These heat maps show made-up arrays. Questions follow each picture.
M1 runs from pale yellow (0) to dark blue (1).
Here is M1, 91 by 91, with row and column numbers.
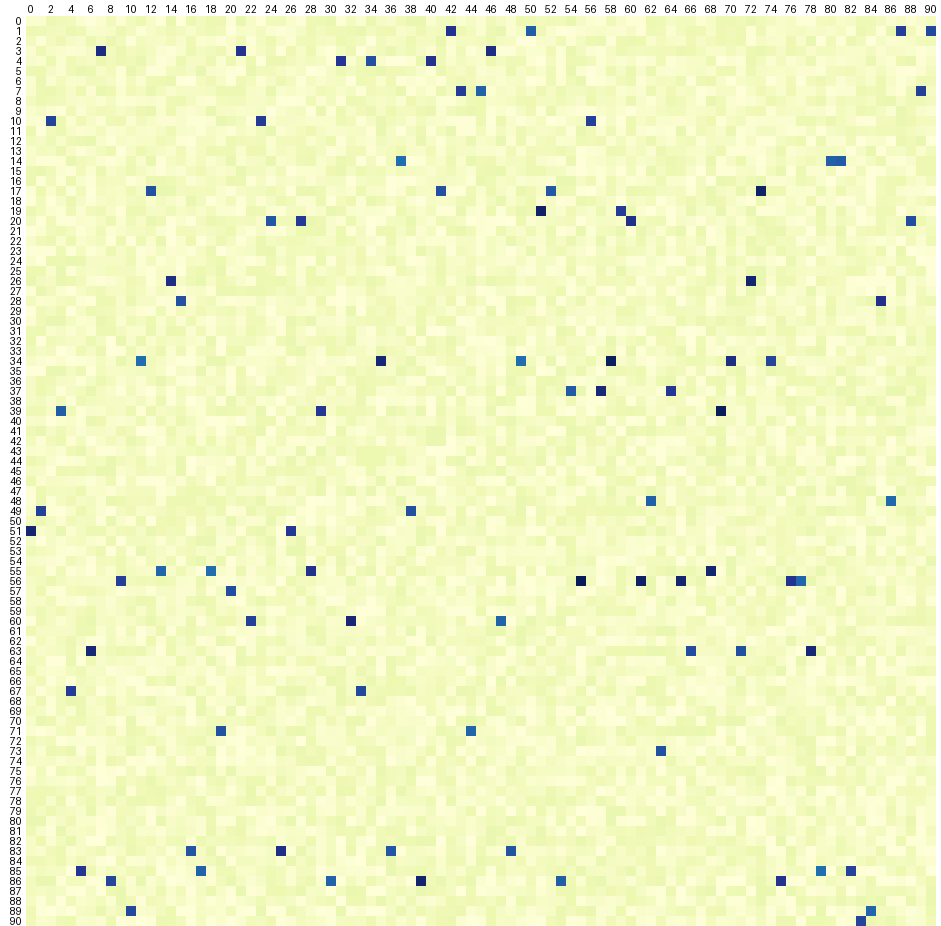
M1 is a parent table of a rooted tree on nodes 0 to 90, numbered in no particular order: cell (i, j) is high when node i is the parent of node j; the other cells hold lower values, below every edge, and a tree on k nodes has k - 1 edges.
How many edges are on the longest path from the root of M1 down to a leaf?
30
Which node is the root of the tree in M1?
67
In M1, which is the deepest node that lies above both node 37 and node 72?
26
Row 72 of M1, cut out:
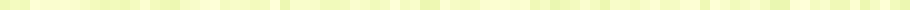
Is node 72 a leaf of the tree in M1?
yes
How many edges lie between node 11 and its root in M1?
3
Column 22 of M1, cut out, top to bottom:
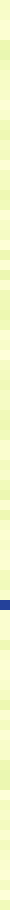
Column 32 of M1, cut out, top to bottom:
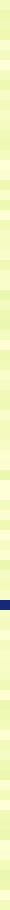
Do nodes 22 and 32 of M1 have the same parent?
yes
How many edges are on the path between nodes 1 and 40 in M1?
4
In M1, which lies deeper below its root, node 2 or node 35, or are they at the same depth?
node 2
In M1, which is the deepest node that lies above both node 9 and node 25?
83
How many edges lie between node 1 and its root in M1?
4
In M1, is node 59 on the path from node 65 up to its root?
no
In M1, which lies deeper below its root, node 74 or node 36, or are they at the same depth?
node 36
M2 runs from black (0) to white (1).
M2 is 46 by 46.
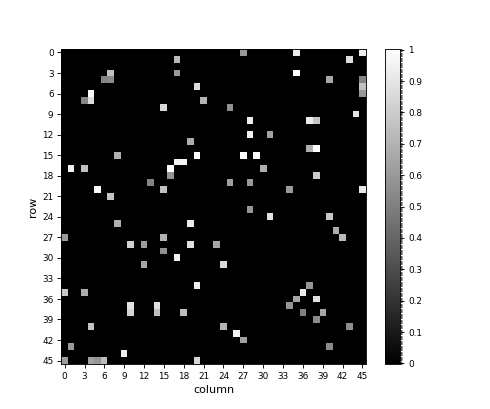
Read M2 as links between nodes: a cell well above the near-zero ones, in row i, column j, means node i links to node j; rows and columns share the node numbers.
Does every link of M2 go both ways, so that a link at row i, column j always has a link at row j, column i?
yes
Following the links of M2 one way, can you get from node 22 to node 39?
no
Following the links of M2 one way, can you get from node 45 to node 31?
yes
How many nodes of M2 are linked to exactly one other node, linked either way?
11
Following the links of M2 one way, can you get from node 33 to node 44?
no
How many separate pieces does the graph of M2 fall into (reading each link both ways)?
8
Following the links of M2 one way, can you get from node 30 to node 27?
yes
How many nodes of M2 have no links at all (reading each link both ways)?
5
